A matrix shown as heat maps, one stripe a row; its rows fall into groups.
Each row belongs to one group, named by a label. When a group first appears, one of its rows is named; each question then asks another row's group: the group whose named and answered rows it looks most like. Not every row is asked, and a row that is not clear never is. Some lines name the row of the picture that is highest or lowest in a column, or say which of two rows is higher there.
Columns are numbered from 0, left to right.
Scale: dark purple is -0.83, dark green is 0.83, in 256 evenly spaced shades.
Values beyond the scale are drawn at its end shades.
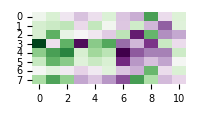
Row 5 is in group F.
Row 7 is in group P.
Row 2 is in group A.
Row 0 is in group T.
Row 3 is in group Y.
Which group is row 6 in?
T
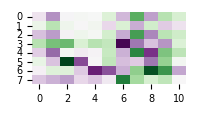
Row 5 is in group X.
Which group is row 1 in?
A
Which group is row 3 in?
F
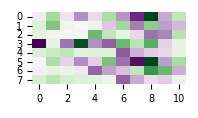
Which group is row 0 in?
T
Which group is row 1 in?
A
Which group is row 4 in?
F
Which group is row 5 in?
T
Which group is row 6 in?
P
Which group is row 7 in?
F
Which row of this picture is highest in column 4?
2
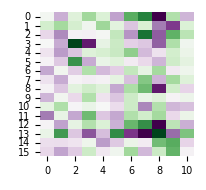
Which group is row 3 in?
X
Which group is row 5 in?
X
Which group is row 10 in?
A
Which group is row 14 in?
P
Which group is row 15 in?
P
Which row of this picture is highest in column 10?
13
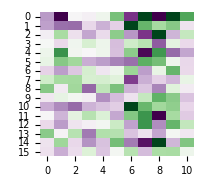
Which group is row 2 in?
T
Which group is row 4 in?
A
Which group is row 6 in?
P
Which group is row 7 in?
F
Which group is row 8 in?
Y
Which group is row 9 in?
P
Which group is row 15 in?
P
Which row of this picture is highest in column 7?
0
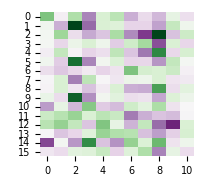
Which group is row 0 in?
Y
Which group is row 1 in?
X
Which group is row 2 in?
T
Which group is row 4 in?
T
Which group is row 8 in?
T
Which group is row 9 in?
X
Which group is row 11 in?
F
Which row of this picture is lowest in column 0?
14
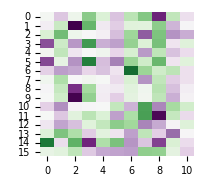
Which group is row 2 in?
A
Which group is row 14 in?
Y
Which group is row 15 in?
P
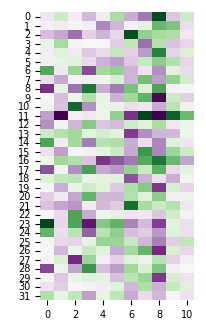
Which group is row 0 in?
T
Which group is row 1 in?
P
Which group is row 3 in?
A
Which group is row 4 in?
T
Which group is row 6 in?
Y
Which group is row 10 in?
X
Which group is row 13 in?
F
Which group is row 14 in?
Y
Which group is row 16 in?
P
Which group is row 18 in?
F
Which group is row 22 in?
X
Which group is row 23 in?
Y
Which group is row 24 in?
Y
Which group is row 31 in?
Y
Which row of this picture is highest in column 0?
23
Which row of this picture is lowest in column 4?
16
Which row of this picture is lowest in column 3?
23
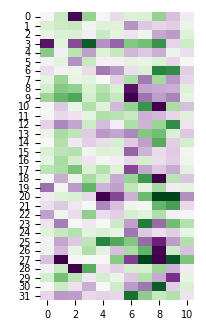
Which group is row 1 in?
F
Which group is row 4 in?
Y
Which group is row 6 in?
P
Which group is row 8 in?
F
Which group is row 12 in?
P
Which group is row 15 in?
F
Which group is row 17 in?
F
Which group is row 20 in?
P
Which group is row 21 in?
P
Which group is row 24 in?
F
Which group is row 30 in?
T
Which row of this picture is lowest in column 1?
27
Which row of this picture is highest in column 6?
31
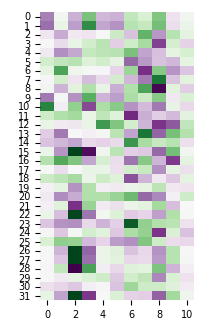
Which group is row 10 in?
Y
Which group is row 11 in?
F
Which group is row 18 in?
F
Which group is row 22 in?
X
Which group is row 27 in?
X
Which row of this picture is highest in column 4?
12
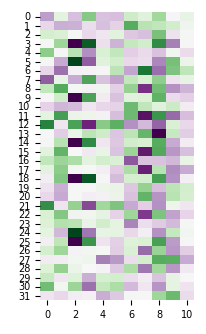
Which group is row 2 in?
T
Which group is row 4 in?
Y
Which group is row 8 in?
A
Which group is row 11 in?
A
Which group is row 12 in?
Y
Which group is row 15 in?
A
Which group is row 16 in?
F
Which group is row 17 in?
A
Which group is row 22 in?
A
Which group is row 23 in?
F
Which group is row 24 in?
X
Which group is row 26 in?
A
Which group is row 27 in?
P
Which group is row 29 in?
Y
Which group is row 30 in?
Y
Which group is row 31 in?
P
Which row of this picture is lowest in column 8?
13
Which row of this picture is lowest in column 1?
6
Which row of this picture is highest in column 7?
6
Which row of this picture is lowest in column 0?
7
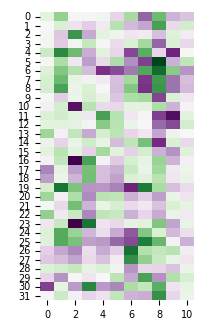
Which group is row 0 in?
A
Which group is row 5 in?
T
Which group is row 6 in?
P
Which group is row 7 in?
A
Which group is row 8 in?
A
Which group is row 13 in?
Y
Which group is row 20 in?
Y
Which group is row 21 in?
X
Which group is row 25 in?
P
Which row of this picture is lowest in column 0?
30
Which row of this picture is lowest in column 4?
6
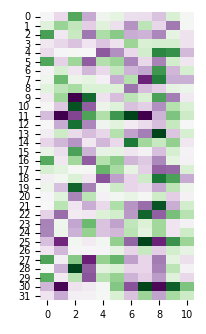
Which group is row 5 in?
Y
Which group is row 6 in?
T
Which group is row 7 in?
A
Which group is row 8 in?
F
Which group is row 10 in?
X
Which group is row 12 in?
X
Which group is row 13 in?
T
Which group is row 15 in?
X
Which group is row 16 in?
Y
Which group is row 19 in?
X
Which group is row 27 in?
Y
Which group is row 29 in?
Y
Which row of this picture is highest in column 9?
30
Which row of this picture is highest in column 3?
9
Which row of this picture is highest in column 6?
11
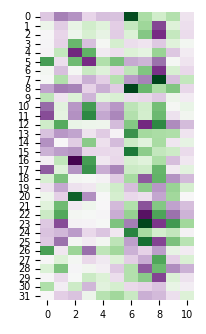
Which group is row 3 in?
X
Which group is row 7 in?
T
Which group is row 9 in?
Y
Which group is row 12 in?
A
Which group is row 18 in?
A
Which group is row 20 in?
X
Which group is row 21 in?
A
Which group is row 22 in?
A
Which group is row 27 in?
T
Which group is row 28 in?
A
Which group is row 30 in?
Y
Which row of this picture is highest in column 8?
7
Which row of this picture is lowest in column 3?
5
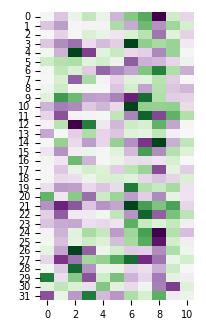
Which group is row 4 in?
X
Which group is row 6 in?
P
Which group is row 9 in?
P
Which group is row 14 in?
T
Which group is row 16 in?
X
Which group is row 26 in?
X
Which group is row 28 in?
X
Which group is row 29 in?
Y
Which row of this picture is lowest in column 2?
12
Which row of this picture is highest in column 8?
14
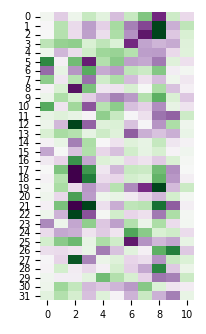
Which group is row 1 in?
T
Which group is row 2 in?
T
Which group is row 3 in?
F
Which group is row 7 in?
Y
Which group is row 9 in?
P
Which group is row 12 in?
X
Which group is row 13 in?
F
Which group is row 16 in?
X
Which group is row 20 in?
X
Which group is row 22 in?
X
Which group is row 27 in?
X
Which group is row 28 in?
T
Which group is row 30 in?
P
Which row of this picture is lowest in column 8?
0
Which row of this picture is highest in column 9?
26
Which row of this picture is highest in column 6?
24
